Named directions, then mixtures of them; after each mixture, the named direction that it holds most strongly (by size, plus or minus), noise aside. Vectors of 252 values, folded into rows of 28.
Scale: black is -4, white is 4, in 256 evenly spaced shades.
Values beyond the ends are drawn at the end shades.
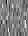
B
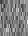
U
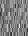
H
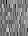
H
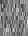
U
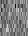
U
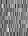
H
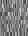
H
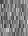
U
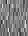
B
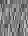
H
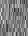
B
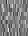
B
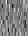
B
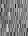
H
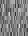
H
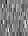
B
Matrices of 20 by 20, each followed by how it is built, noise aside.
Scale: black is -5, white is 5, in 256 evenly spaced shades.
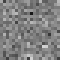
low rank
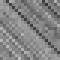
Toeplitz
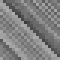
Toeplitz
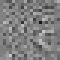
low rank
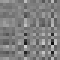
low rank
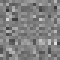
low rank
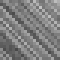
Toeplitz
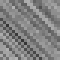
Toeplitz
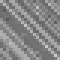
Toeplitz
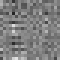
low rank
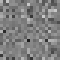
low rank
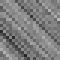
Toeplitz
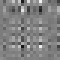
low rank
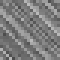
Toeplitz
